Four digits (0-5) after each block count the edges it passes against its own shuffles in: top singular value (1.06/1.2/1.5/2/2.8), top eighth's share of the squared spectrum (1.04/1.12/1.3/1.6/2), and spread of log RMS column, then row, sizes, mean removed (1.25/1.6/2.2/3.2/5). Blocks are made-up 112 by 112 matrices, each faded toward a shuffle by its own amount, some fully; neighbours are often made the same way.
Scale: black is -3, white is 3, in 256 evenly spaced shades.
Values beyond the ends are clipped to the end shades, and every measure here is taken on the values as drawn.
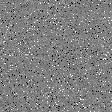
2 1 0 0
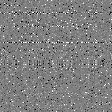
4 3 1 2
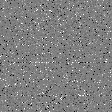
3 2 0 0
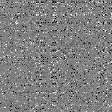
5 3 2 2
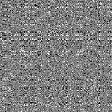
5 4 3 3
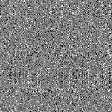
4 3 2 2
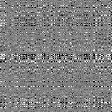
5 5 3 4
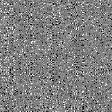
4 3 2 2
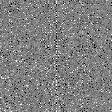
4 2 2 0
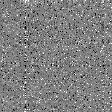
4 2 2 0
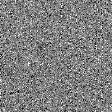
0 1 3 0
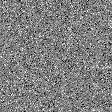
0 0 0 0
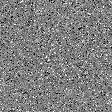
0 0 0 0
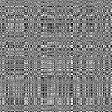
5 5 4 5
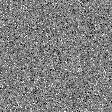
0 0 0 0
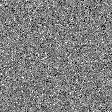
0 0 0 0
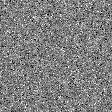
0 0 0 0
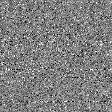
1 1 0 3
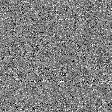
0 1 0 2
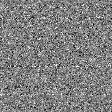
1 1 0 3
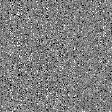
1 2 3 0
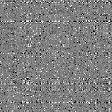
5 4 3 3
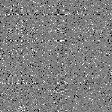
4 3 2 2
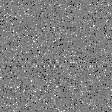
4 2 1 1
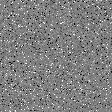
2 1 0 0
